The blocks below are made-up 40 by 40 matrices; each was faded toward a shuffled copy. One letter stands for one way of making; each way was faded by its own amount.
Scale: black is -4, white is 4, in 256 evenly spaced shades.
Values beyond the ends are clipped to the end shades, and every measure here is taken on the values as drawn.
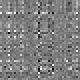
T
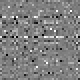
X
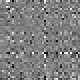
T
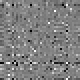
X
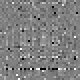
X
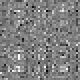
X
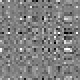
T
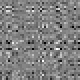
T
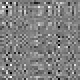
T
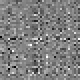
X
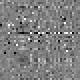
X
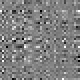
T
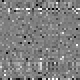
X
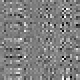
T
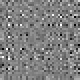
T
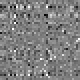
X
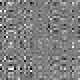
T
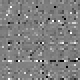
X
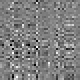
T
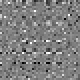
X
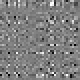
T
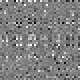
X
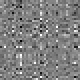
T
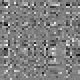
X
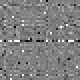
X
